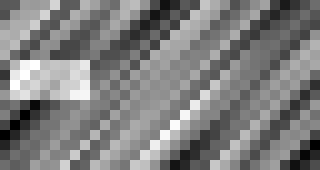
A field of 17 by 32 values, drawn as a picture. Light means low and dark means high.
Odd patch: lower, in the middle left. Ninth with the lowest average: middle left. Mirror symmetry: none. Average level on the scale: 50%. Grain: diagonal, up to the right.
